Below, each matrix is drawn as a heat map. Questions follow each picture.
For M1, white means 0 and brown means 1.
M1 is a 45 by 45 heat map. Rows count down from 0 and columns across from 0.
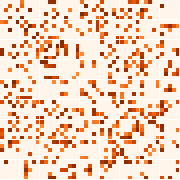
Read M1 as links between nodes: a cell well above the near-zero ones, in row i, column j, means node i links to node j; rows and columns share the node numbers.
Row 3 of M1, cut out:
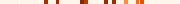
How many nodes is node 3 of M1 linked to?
9
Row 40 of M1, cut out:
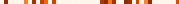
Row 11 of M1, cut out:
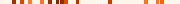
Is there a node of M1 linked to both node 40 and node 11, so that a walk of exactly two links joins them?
yes
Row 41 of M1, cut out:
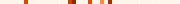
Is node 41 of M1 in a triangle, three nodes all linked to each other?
yes
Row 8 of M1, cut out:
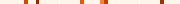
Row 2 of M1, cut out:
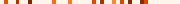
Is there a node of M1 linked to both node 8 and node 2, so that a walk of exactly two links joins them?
yes
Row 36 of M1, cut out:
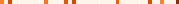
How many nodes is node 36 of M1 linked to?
9
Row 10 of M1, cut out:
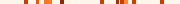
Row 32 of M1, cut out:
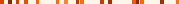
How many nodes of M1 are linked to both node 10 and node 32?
5
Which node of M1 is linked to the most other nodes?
node 35
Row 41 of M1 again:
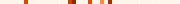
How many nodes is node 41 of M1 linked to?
6
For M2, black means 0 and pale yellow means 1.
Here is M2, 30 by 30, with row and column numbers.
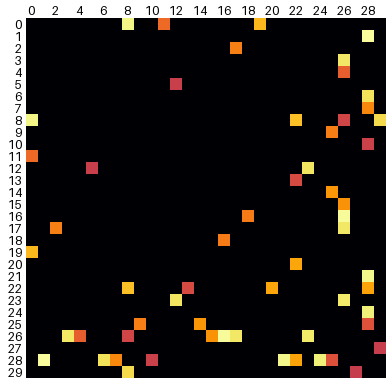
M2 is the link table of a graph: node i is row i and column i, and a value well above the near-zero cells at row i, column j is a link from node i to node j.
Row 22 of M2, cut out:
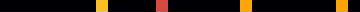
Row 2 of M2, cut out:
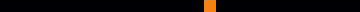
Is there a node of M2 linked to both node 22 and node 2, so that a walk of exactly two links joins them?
no
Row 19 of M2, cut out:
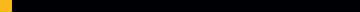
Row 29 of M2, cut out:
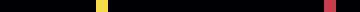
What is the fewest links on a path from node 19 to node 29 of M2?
3
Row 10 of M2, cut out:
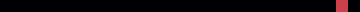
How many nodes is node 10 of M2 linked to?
1
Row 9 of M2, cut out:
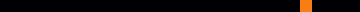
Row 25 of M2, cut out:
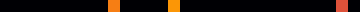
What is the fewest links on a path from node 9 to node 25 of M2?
1
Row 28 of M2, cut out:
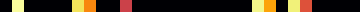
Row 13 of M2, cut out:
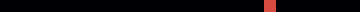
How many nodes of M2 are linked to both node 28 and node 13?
1
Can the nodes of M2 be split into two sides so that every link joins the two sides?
yes
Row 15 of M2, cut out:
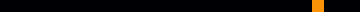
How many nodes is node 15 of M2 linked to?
1
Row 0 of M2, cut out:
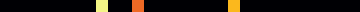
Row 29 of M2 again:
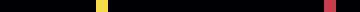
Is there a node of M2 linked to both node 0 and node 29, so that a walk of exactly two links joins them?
yes
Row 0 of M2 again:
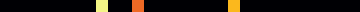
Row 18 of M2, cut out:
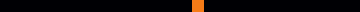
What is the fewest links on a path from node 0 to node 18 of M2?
4
